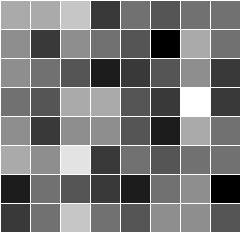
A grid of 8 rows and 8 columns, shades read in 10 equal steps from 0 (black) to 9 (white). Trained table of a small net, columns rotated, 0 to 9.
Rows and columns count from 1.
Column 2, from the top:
6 2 4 3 2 5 4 4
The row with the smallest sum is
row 7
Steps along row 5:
down up same down down up down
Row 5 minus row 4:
1 -1 -1 -1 0 -1 -3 2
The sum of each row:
36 29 25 35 31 36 20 33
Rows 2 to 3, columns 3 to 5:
5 4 3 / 3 1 2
